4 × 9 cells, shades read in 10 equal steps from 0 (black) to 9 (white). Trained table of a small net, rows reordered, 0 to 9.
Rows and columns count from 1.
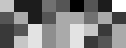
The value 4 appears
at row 1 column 4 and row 2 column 7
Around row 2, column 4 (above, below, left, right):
4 5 1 6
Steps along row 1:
down same up down down up down up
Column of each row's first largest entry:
9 2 3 3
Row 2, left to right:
3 6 1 3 6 6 4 6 2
